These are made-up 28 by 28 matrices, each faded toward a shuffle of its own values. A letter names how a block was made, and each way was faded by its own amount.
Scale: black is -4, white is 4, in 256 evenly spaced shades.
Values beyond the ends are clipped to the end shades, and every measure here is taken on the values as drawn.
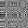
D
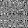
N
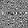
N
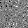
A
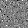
A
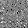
A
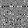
N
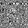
N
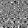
N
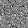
A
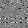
N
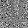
A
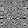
N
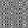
D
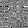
N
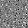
A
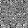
N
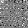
N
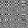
D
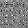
N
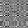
D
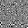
N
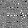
N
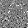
A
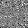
A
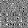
N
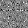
A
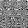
N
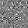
N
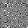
N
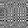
D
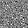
A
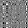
D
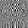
D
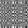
D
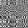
D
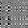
D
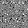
A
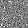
A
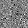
A
